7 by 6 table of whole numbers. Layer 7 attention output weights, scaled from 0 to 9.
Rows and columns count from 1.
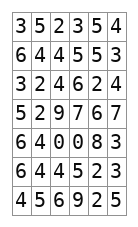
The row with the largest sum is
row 4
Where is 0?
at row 5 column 3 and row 5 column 4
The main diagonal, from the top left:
3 4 4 7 8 3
